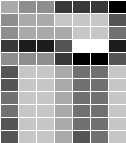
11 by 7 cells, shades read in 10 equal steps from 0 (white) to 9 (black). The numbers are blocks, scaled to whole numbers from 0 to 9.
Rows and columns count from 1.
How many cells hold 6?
8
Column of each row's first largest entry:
7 7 7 2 5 1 1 1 1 1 1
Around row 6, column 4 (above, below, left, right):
7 3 2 5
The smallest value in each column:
3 2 2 2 0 0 2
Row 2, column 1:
4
